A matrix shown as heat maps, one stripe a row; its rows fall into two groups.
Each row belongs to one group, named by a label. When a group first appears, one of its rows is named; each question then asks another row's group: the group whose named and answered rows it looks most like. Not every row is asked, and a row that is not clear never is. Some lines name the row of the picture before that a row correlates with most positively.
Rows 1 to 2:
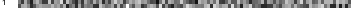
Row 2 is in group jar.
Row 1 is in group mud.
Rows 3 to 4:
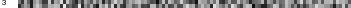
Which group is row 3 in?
mud
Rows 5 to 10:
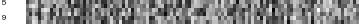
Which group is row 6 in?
jar
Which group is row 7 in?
mud
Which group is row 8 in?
mud
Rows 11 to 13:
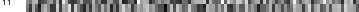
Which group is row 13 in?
mud
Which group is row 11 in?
jar
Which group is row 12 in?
mud
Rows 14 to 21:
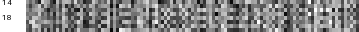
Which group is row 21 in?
mud
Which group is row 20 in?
jar
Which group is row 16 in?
jar
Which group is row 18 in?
jar
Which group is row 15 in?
mud
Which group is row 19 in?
mud
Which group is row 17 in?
mud
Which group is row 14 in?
mud
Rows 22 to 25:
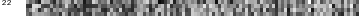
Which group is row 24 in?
jar
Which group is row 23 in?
jar
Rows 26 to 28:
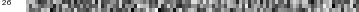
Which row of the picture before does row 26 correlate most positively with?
24
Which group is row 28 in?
mud
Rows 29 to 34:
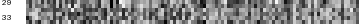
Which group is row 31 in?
jar
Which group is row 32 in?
jar
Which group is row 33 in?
jar
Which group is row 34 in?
mud
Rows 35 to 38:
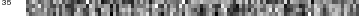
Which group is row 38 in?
mud
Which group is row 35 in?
jar
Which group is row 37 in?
mud
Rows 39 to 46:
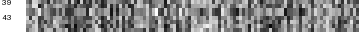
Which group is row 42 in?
mud
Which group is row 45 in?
jar
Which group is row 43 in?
jar
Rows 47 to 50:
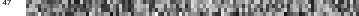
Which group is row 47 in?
jar
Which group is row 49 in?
jar
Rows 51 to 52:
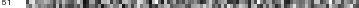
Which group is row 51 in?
mud
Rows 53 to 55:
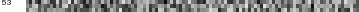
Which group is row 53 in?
mud
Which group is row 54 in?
jar
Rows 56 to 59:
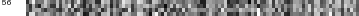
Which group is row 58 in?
jar
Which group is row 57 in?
mud
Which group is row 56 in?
mud
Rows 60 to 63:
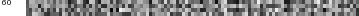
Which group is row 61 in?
jar
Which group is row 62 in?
mud
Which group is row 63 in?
jar
